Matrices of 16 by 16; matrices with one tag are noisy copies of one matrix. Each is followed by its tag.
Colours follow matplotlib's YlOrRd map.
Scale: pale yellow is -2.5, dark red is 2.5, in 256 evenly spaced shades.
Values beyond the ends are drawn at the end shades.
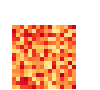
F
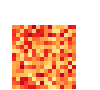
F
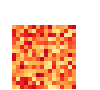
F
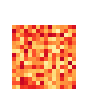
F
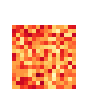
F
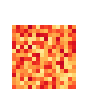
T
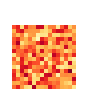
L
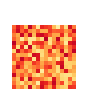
T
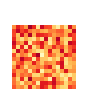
T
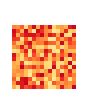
F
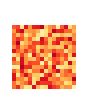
L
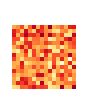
F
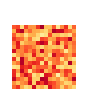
L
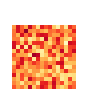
T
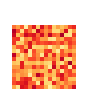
F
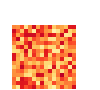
F
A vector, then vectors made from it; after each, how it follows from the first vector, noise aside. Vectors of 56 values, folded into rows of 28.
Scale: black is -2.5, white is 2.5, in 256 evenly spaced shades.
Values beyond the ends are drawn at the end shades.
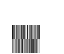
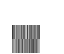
shrunk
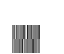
partly zeroed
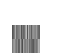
shrunk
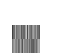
shrunk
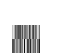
reversed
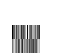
copied
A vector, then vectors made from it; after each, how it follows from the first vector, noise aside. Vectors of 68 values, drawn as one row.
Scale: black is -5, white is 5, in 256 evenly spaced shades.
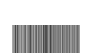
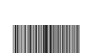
scaled up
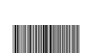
scaled up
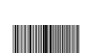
scaled up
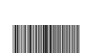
scaled up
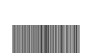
reversed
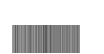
shrunk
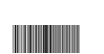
scaled up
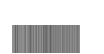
shrunk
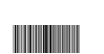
scaled up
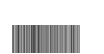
wrapped around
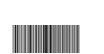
scaled up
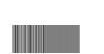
partly zeroed
